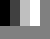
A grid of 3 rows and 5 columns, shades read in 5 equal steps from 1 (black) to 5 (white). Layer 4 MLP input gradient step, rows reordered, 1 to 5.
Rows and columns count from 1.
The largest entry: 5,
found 2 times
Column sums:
5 7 11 13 9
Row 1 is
1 2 4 5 3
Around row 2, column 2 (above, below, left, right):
2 3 1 4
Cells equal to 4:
2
